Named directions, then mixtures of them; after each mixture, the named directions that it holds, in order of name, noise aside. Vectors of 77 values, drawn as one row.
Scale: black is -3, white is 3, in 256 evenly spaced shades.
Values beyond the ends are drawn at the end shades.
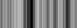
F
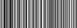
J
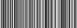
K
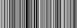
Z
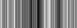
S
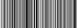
K, Z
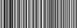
J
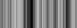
F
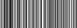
J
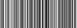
J, K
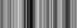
F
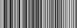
J, S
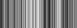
S, Z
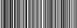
J, K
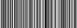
K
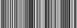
F, K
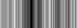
F, S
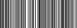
Z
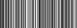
Z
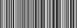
K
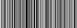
K, Z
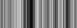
F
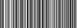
J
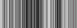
S, Z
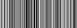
Z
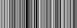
Z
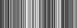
S, Z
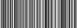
K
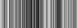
S, Z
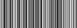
J, S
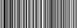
J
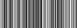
J, S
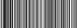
J, K
